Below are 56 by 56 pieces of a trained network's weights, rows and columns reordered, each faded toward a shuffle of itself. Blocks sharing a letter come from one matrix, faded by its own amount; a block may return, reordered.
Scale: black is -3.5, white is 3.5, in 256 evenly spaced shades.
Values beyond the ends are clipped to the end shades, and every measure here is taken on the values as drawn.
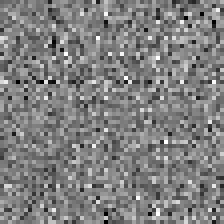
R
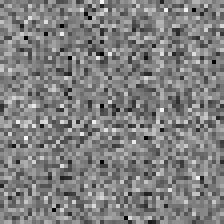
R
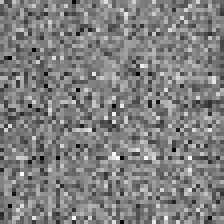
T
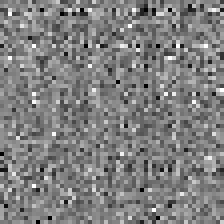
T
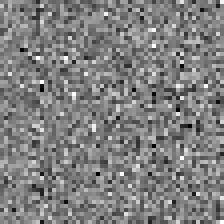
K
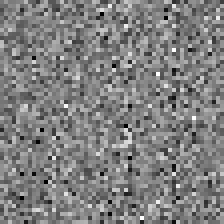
K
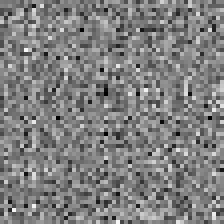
R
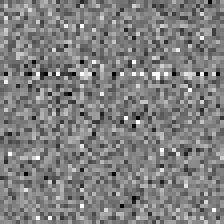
K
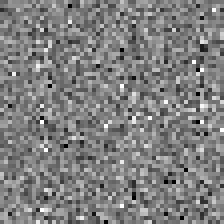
K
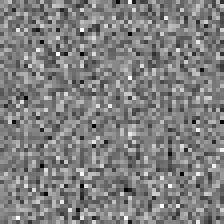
K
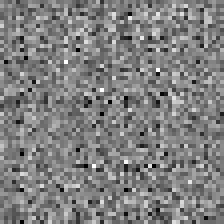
R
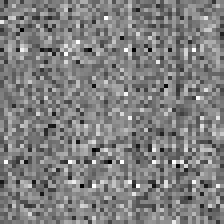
T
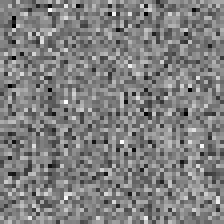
R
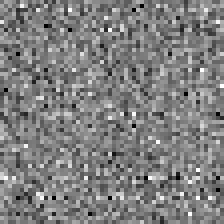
T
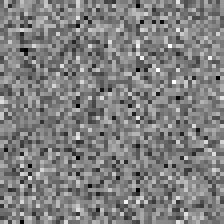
K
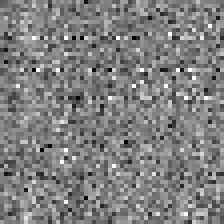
T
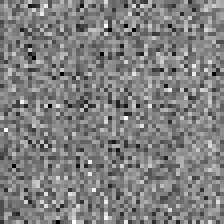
T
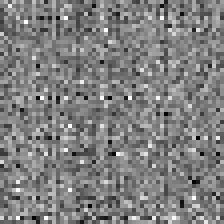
T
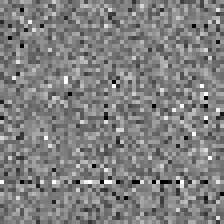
K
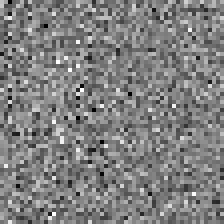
K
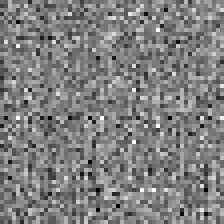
T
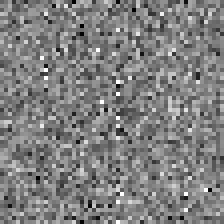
K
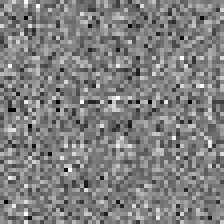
R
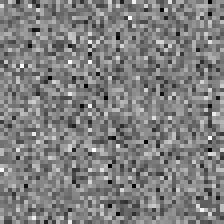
K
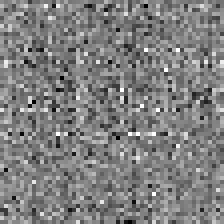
T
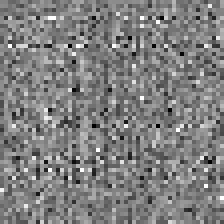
T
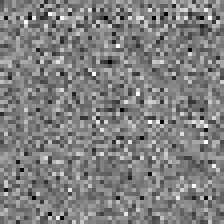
R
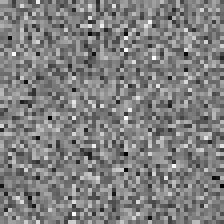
K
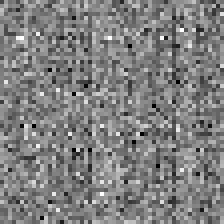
T
